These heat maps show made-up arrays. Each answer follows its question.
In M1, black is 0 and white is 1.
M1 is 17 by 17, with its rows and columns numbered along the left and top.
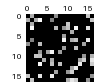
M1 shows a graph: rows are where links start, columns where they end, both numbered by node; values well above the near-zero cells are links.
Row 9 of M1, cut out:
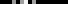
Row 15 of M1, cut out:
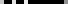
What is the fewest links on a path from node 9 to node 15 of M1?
2
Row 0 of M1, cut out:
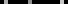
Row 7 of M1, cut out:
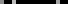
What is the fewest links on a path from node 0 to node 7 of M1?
1
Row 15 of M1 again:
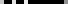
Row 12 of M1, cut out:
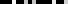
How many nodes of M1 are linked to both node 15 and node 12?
3
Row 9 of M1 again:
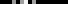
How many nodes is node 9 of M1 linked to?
4
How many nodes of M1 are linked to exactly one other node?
2
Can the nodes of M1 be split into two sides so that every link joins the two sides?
yes
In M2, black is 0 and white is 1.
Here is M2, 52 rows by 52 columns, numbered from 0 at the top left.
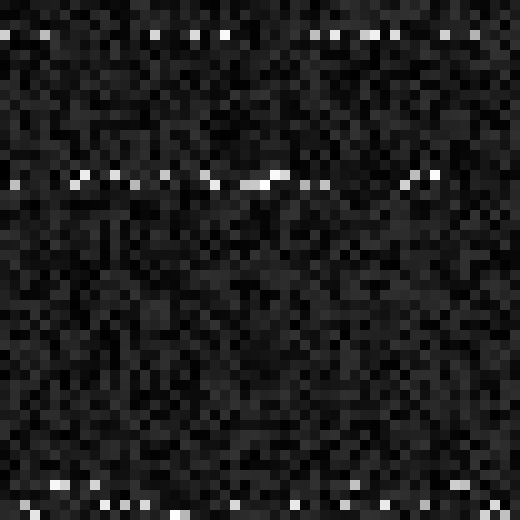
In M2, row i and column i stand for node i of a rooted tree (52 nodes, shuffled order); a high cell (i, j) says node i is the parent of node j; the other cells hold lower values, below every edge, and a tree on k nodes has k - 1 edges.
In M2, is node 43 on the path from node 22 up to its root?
no
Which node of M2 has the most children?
3
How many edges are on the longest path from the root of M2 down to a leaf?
2
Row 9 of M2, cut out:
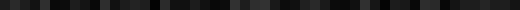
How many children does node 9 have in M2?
0
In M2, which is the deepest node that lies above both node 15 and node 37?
3
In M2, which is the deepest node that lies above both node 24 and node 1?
18
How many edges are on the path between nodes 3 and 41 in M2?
3
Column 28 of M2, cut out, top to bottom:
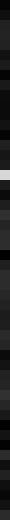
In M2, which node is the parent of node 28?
17
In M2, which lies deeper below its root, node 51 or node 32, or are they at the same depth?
node 32
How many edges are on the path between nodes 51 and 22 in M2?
2
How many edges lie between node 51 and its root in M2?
0
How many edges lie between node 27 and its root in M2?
2
